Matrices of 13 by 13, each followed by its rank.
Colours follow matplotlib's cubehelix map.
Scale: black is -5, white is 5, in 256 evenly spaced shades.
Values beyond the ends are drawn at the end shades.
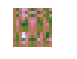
two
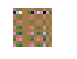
one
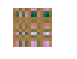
one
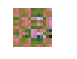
two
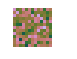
full rank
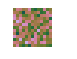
full rank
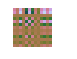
one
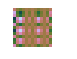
one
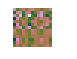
two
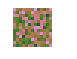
full rank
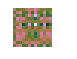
two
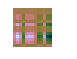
one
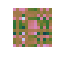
two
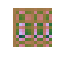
one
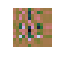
two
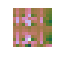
two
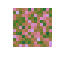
full rank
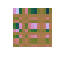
one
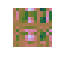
two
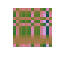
one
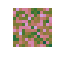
full rank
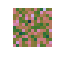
full rank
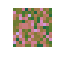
full rank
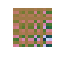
one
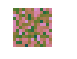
full rank
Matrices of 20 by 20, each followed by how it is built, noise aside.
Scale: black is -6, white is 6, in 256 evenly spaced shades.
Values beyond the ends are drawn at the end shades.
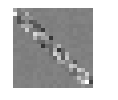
banded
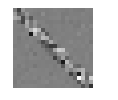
banded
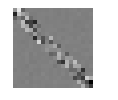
banded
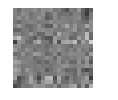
low rank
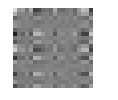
low rank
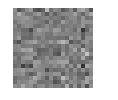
low rank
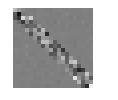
banded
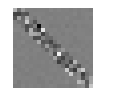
banded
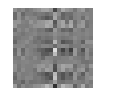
low rank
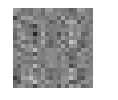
low rank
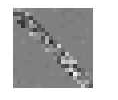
banded
